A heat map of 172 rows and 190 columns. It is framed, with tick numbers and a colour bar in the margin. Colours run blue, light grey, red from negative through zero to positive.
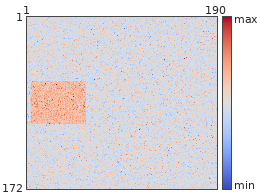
There are no regular stripes. In the middle left lies a patch that is higher than the rest. The ninth with the highest average is the middle left.
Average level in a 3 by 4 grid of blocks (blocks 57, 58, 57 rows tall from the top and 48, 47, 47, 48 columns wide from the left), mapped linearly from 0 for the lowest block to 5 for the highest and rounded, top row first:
0000 | 5100 | 0000
